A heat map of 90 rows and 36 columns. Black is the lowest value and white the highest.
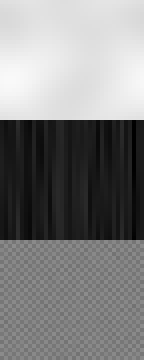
The table splits into 3 rows of 1 panel. Panel 1,1: very high, smooth, faint in contrast. Panel 2,1: very low, streaked downward, faint in contrast. Panel 3,1: middling, checkered, faint in contrast.
